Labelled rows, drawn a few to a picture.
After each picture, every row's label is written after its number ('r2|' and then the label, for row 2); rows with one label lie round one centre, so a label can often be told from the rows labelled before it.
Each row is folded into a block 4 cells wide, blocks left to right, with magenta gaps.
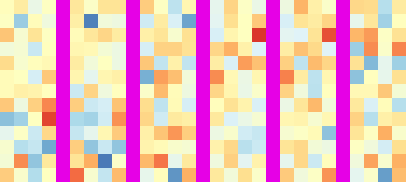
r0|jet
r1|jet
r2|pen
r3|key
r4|key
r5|pen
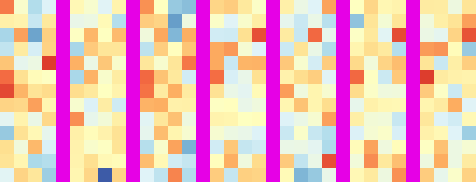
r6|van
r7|pen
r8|van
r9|key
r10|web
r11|key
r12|key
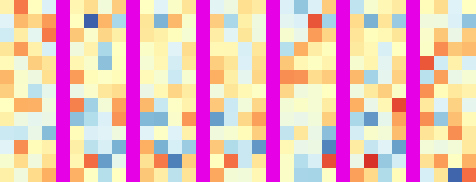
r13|key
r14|jet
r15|jet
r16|jet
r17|web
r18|jet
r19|pen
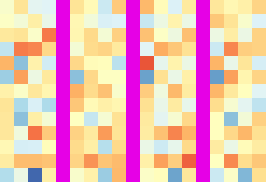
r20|pen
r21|pen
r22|pen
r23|pen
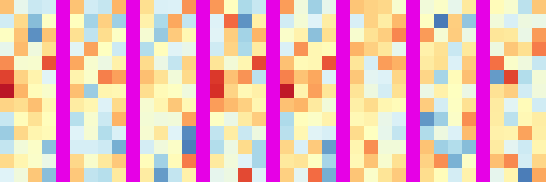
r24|van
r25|web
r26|web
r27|van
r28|van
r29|key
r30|jet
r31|pen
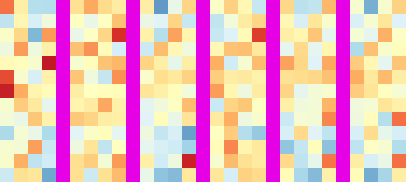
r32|van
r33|key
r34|web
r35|key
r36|web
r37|web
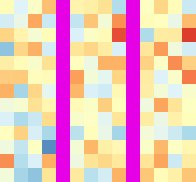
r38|web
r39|key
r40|key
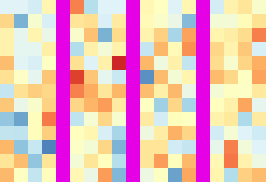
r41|jet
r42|van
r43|pen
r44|key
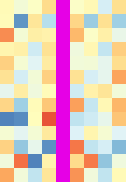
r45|jet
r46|jet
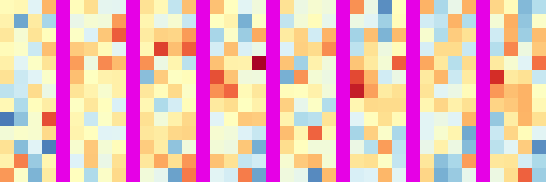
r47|jet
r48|key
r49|pen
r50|van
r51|pen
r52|van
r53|web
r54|van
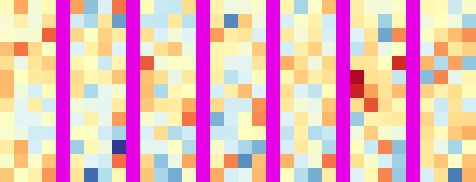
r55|key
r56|web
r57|web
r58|jet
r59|web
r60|van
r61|pen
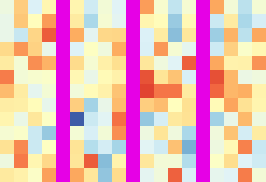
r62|key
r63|jet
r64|van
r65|van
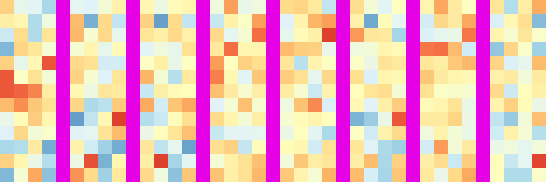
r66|van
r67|jet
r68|jet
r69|key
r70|key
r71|jet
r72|key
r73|web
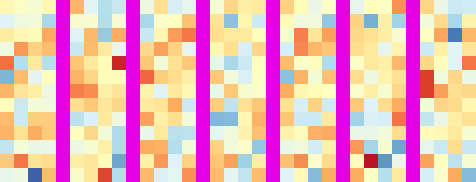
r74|pen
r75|van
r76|key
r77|jet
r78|pen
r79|jet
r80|van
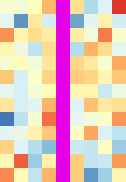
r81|jet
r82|web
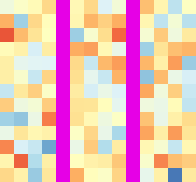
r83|jet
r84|key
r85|pen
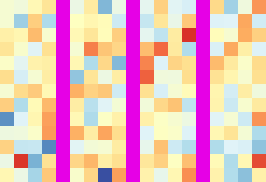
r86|jet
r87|pen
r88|key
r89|web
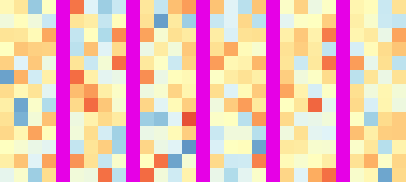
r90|pen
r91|van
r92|jet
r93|web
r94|key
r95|pen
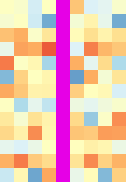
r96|pen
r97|pen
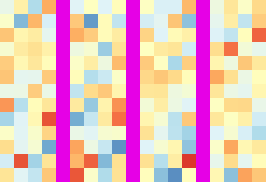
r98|jet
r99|jet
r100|web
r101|key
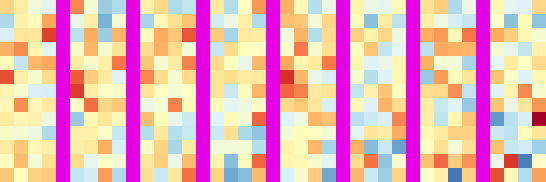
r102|key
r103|van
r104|key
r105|web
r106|van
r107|jet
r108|pen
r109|jet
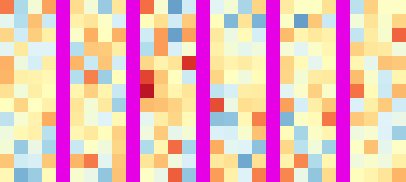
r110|web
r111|pen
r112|van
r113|jet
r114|jet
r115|key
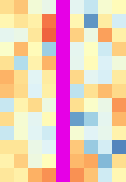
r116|key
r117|jet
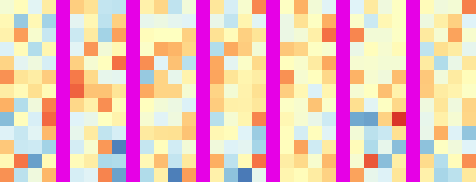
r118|jet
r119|van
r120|pen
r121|web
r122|key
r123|jet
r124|web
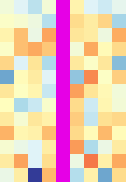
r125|pen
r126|pen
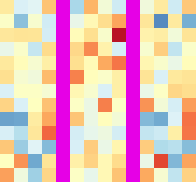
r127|jet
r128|key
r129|jet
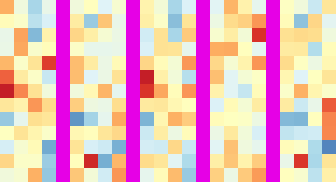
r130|van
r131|jet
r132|van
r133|key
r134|jet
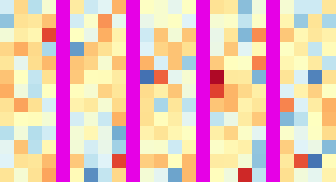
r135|key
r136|web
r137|pen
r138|van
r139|jet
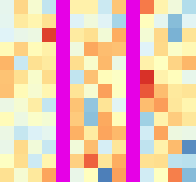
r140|key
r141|pen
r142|van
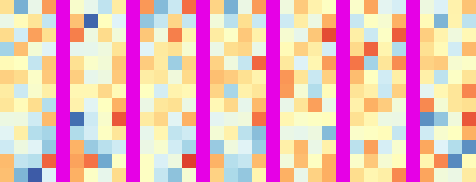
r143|web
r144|jet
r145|web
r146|web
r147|key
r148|key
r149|jet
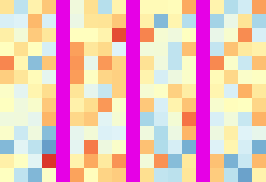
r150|web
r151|key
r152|jet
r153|web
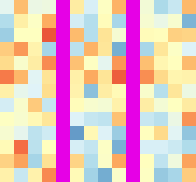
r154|key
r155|web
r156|web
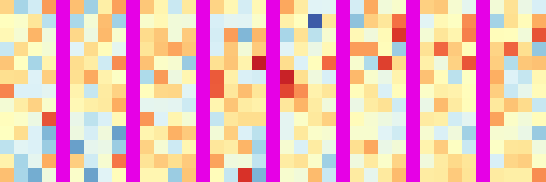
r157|web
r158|web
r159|pen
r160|van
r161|van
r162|key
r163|key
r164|key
